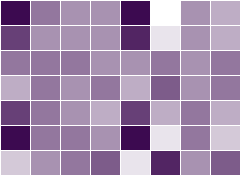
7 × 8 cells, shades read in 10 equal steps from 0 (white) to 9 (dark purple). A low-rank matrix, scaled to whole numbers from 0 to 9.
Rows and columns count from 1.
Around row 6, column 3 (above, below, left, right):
4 5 5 4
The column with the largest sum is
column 1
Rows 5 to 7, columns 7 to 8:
5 3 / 5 2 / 4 6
